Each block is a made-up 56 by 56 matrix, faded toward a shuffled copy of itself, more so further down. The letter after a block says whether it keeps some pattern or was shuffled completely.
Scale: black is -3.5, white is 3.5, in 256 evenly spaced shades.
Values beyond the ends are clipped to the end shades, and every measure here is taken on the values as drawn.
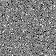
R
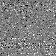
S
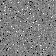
R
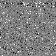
S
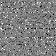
S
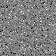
R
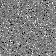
R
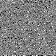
S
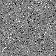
R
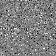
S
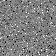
R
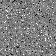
R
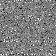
S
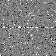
S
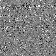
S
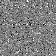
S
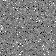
R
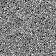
R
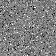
R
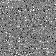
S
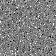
R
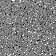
R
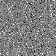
R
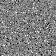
R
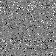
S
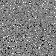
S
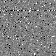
S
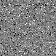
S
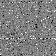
S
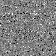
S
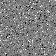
R
